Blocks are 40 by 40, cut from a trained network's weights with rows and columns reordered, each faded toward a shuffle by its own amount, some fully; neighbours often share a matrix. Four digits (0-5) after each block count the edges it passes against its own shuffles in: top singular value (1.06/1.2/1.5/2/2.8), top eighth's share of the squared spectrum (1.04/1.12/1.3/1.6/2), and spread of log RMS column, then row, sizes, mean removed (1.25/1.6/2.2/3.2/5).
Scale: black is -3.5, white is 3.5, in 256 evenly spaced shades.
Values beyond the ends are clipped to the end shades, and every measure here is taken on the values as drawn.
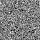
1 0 0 0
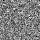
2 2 0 0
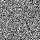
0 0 0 0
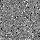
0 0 0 0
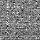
2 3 2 0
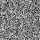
0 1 0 0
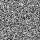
0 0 0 0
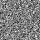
0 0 0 0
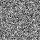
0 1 0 0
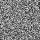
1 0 0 0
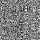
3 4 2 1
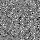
0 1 0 0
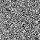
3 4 0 2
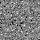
1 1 1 0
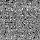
2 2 2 0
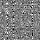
2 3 2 0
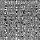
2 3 3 0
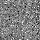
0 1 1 0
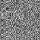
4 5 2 1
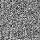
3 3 1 0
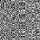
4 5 3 1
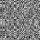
4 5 3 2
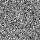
0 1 0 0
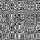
4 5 3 1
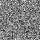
0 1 0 0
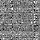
3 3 3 0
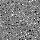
0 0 0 0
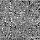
2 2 2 0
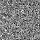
1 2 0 0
